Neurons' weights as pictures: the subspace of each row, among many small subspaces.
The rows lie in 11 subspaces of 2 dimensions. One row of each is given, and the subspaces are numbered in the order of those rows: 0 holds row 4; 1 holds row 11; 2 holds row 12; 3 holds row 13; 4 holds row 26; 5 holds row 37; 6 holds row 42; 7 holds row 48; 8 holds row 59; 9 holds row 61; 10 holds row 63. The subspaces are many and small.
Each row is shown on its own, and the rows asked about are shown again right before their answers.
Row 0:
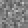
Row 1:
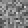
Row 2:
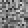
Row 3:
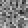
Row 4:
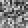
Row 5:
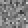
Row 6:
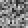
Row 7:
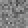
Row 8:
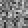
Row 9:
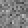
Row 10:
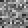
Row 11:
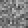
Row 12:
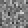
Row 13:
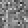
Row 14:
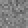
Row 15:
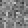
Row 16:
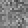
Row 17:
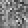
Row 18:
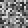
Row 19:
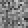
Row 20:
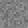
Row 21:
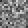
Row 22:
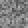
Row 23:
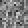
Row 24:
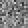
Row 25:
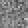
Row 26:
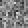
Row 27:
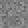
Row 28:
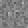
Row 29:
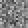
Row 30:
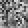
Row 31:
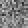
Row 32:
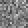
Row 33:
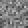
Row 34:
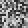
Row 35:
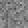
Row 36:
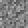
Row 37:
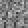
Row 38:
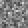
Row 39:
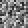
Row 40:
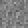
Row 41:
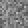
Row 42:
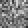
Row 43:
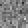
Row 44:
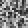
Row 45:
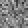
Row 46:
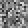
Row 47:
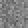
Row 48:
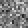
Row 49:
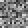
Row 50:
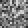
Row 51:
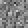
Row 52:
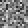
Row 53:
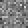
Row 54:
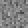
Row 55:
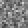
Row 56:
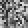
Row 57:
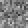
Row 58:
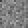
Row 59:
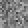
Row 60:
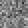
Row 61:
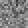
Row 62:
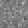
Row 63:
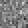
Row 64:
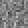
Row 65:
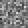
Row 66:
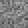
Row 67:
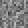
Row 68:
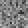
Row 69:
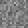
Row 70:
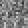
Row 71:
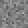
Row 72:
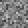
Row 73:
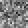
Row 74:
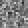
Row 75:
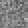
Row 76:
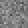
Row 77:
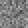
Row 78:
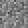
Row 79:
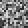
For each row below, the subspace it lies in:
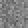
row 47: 9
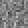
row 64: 5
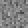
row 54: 2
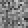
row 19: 3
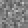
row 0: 10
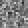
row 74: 2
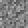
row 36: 6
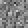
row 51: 4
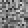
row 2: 0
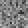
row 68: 2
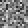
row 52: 0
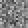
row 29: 9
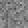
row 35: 3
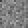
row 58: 9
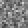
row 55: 10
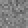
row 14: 9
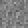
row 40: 4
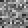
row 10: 7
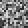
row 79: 3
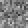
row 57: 0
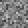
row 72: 0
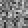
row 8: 5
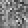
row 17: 8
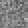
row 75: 3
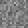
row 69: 4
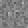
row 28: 2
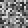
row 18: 7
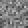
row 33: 8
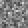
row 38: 10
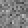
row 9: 7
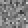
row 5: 10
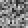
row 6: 1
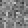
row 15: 4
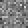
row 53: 7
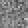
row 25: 3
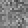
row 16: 8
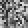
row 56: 8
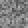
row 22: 1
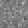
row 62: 10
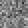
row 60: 5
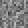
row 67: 5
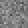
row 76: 7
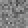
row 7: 9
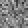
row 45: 9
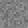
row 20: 3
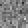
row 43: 10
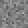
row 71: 10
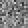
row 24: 6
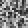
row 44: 2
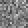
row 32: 4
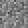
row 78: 6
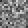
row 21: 9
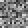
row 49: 7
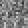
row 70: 5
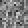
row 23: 4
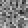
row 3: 2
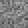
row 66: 0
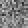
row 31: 6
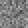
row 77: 5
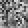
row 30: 8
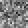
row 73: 0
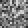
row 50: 6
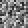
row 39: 6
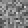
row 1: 8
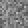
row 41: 8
